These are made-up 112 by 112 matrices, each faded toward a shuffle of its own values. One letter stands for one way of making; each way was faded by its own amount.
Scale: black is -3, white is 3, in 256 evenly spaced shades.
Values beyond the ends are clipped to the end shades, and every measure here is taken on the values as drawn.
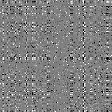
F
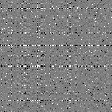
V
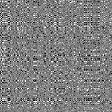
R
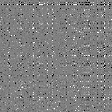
V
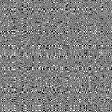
R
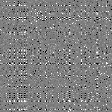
V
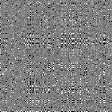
V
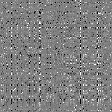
V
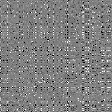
F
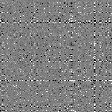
F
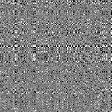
R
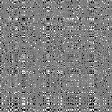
F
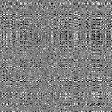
R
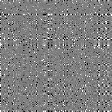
F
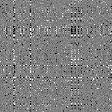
V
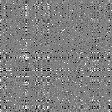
F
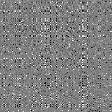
F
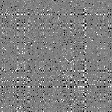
F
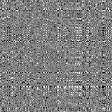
R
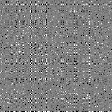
V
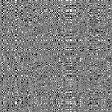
R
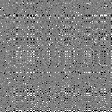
F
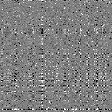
V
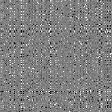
F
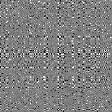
F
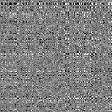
R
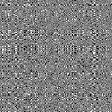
R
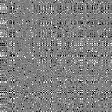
F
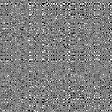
R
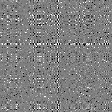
F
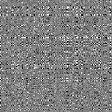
R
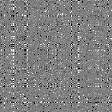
V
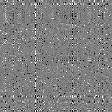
V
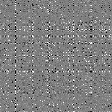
V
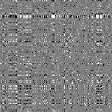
F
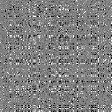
V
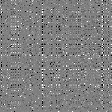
F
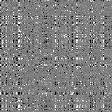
F
